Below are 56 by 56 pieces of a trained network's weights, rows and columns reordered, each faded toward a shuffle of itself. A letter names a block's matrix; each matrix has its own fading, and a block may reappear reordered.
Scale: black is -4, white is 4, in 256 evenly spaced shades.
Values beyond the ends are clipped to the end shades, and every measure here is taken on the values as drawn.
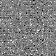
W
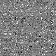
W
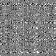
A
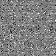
W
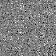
W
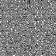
W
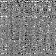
A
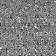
W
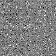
W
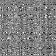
A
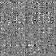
A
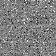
W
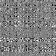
A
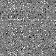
W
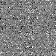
W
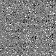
W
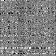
A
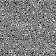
W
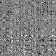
A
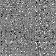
W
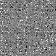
W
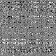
A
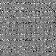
A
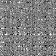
A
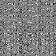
A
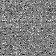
W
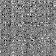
A
